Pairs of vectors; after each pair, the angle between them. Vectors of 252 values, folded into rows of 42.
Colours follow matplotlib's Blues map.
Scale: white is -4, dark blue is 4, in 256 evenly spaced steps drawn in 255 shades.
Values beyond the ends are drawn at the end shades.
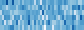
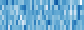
partly aligned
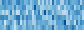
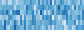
nearly opposite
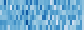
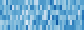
nearly opposite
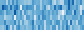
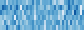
nearly parallel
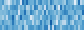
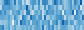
partly opposed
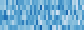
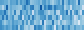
partly aligned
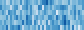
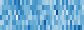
partly opposed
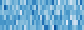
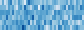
orthogonal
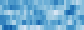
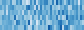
orthogonal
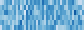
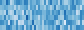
orthogonal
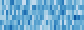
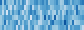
partly opposed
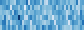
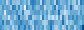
partly aligned
